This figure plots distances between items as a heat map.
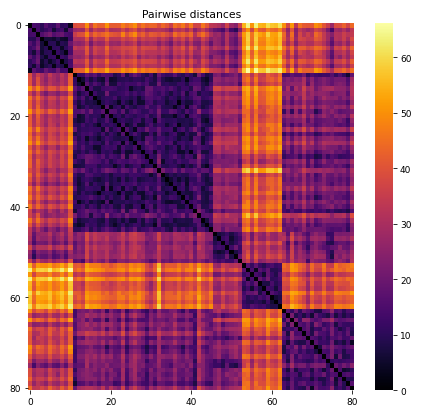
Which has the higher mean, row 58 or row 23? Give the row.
58
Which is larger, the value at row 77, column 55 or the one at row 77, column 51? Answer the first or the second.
the first
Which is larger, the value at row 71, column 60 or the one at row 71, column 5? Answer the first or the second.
the second
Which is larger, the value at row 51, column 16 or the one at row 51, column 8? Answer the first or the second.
the first
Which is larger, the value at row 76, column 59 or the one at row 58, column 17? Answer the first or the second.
the first
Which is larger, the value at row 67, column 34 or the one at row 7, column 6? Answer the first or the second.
the first
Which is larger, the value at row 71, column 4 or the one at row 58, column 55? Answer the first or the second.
the first
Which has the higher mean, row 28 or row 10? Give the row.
10
